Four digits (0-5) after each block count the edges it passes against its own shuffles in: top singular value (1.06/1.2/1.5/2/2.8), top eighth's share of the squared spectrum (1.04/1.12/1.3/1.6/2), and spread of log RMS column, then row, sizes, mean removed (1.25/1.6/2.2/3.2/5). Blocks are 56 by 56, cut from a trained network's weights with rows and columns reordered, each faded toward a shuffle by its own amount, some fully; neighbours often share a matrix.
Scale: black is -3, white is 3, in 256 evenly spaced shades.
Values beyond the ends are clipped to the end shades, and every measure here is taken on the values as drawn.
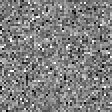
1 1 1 0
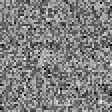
1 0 0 0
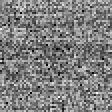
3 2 0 0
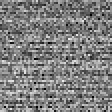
4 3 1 1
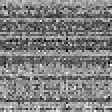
4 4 0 2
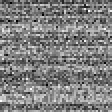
4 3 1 1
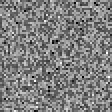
0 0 0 0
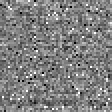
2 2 0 0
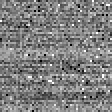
3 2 0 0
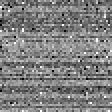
4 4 2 1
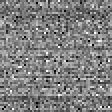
3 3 1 1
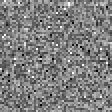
0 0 0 0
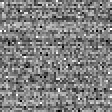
3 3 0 1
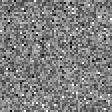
0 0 0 0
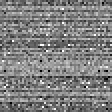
4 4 1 2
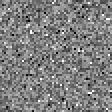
0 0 0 0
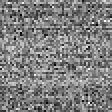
3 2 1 0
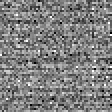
3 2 1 0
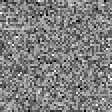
0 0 0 0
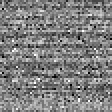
3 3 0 1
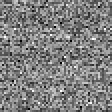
2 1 0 0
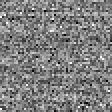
2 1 0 0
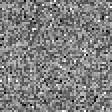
1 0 0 0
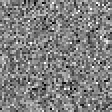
2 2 0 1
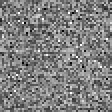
1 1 0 0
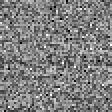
1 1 0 0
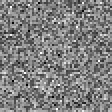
1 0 0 0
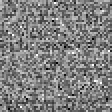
2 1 0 0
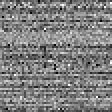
4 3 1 2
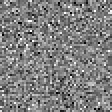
1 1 0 0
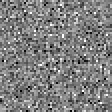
1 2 0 0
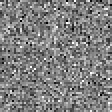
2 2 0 0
